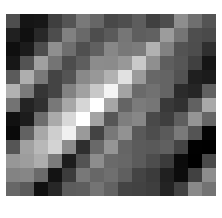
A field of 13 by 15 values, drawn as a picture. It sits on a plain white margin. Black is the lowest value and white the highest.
There is no overall slope. The centre is the ninth with the highest average. The halves do not mirror each other. Streaks slant up to the right. The ninth with the lowest average is the bottom right.
